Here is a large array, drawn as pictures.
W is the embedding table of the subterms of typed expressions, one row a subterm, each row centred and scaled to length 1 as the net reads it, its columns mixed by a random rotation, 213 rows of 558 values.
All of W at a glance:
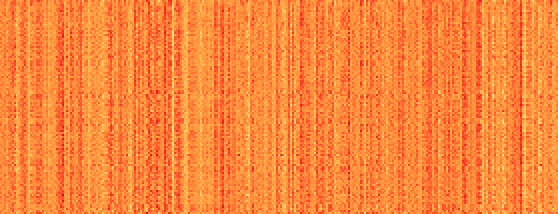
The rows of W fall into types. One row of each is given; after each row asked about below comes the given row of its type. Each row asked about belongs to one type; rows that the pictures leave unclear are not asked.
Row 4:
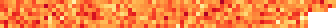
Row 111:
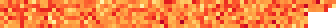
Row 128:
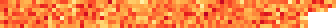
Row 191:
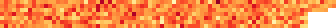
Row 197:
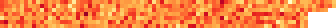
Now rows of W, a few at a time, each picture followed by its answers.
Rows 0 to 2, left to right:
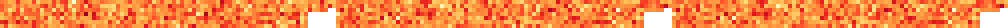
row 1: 4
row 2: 4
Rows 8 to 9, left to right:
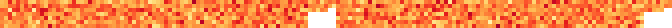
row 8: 111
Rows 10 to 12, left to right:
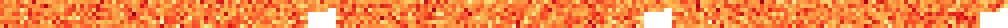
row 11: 191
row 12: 197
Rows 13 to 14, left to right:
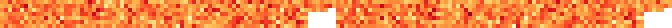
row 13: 4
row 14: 4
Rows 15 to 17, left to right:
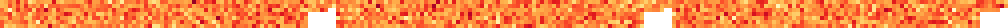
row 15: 111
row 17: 4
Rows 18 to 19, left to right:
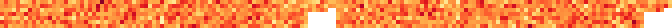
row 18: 191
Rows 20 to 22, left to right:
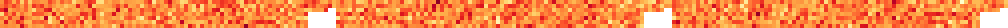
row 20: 111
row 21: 191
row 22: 197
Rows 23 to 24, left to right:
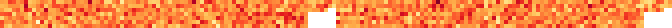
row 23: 197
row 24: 191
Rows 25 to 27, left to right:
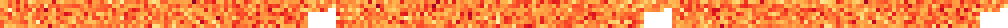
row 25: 111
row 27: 111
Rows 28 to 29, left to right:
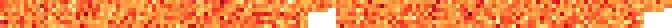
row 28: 197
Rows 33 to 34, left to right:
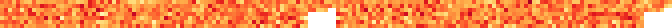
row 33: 128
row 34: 197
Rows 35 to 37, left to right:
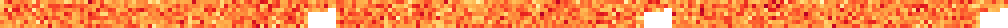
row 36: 128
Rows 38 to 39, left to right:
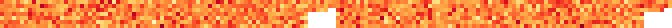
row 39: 111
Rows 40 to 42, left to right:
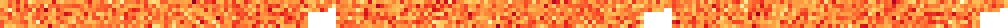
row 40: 111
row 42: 197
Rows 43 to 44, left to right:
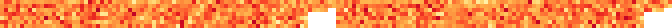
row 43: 191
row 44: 128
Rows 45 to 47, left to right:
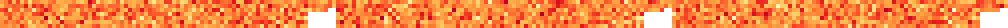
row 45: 111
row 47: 4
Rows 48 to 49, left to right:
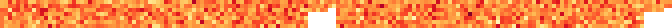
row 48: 111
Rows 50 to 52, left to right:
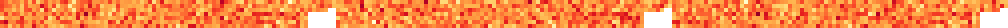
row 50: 197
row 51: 197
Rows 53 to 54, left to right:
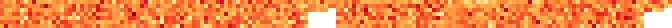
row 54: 128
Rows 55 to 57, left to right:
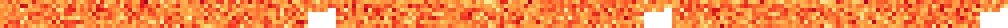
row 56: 111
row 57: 111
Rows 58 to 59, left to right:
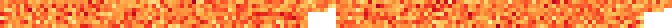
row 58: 197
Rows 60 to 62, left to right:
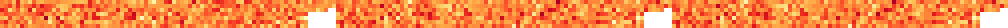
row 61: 4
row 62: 4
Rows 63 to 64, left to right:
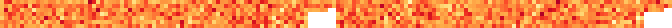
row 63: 191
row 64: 4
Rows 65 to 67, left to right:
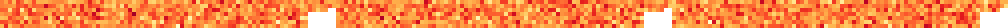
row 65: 4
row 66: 111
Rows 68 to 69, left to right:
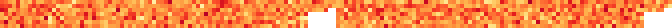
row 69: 111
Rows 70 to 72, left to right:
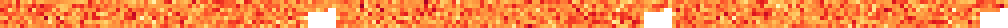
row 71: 197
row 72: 4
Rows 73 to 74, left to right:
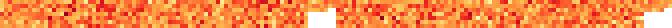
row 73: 191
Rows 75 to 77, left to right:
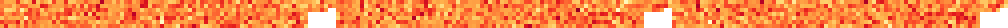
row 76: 197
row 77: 197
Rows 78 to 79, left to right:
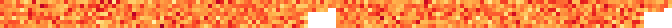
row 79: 111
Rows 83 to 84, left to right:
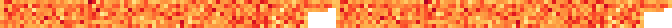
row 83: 191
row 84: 191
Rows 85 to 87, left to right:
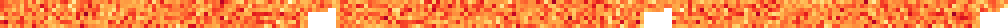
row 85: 197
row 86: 191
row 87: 128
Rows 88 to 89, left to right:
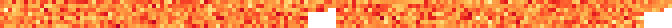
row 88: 197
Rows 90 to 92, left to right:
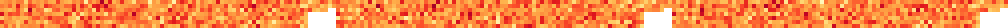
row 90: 191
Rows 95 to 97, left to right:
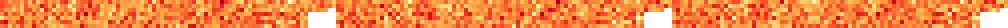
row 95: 197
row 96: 4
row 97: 128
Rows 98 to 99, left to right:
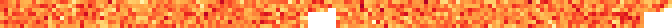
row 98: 128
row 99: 197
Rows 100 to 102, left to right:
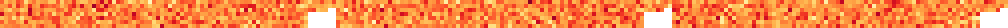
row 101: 111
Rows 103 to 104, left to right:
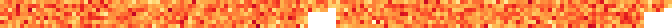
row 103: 191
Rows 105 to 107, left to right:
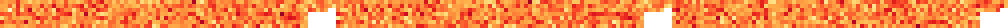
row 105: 128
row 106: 197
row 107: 111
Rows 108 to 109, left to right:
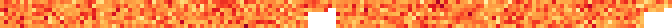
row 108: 111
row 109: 191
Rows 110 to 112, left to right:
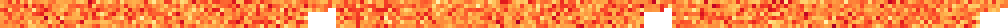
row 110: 111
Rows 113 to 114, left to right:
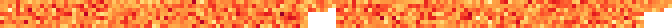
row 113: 128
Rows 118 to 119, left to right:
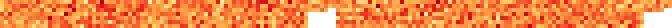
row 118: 191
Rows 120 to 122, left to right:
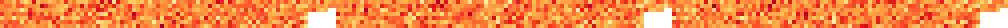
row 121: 191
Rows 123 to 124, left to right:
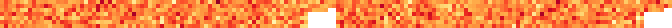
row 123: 191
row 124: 4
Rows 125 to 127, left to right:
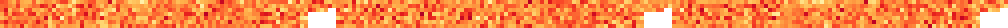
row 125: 128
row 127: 128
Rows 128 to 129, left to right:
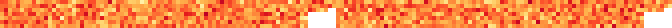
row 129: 111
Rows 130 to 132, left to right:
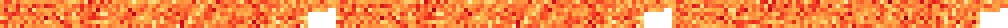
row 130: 191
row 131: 191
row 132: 191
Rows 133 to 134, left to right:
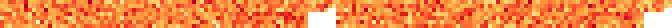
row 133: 197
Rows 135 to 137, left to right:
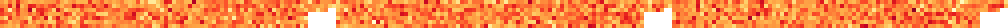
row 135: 111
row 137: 197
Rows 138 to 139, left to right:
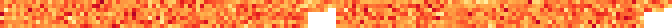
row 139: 128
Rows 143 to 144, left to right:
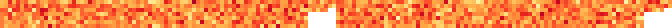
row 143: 111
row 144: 128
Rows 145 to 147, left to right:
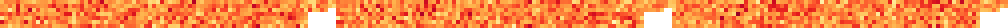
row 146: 197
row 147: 191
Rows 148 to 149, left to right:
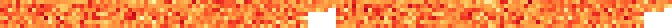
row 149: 111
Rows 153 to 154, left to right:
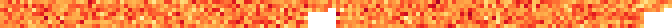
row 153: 111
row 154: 197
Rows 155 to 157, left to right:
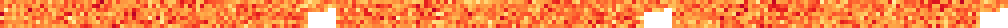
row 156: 128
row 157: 191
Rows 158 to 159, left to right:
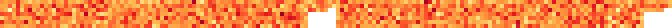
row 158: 128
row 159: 191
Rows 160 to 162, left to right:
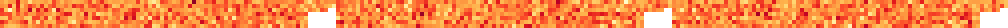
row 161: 197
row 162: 4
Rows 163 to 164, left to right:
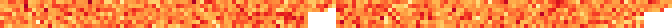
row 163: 197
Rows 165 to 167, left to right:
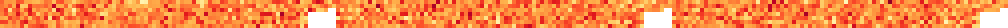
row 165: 128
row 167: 191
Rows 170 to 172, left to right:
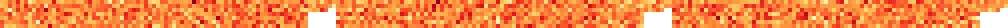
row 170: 111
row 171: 191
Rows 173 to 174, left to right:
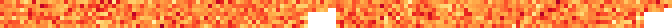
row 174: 4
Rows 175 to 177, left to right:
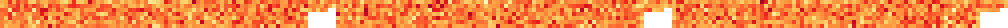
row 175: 111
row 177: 191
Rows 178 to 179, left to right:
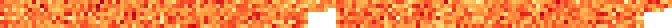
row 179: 128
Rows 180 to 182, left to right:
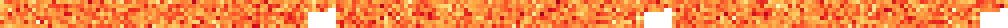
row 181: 4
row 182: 4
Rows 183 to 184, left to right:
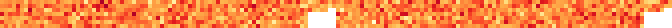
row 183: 191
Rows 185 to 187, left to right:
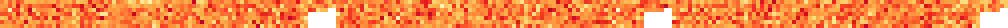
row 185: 128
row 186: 4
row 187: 191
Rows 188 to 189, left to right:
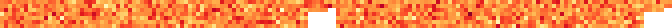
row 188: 4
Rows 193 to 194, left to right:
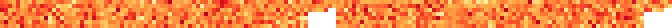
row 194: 128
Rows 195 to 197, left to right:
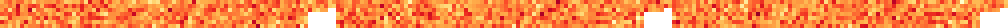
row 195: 191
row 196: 4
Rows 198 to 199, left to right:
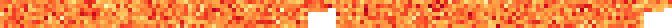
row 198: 4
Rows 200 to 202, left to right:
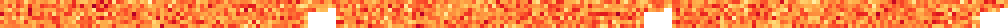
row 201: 197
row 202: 128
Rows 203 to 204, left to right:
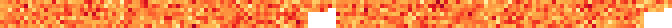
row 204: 191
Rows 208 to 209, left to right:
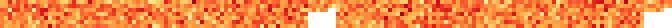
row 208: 111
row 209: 191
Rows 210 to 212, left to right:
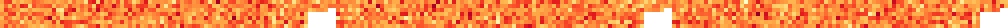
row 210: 191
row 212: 4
